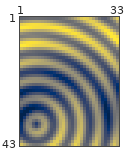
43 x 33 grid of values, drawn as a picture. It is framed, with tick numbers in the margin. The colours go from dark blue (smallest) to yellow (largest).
No single row or column stands out from its neighbours. Concentric rings centre on the bottom left. Overall the values sit about 50% of the way up the scale.
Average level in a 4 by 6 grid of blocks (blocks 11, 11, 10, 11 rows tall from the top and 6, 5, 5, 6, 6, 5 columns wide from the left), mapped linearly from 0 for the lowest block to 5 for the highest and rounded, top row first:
554444
221223
012211
124321
